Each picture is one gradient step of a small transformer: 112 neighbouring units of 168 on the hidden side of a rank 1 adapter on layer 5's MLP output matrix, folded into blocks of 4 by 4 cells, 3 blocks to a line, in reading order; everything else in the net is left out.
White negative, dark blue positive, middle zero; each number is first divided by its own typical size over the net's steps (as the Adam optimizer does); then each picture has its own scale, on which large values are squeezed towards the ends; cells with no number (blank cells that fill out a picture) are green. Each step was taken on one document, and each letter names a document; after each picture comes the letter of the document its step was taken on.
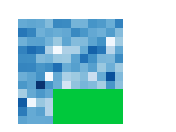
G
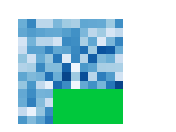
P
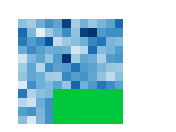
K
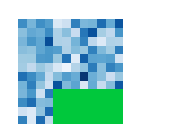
P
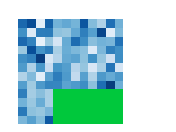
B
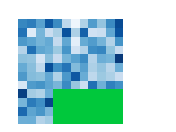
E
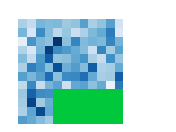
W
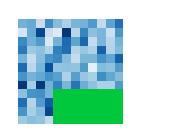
K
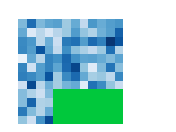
E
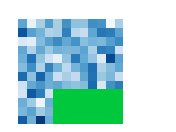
B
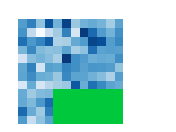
K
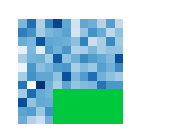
K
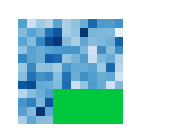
W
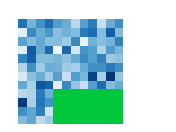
E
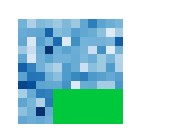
W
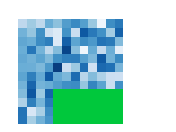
P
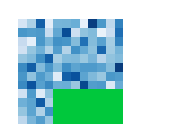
B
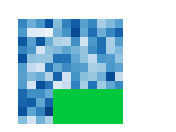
E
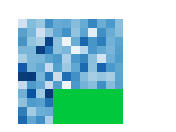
P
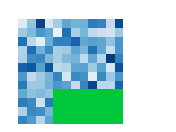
B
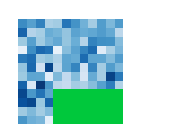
G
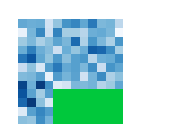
G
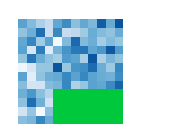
W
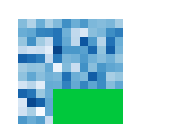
G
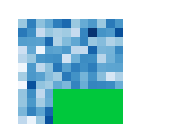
K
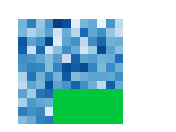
P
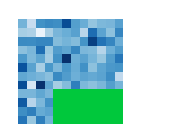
K
